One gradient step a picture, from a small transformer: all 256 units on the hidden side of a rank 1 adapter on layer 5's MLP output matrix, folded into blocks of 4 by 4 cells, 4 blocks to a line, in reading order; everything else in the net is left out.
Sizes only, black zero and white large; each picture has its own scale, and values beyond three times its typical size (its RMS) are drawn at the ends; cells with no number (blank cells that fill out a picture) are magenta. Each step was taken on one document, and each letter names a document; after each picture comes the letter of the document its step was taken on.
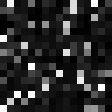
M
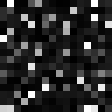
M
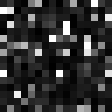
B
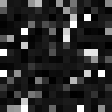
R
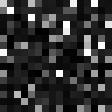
B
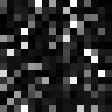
R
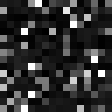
R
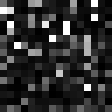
B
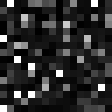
M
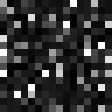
B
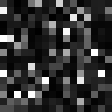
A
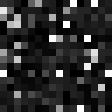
B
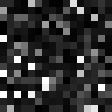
M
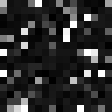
R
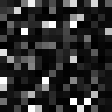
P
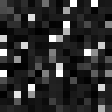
B
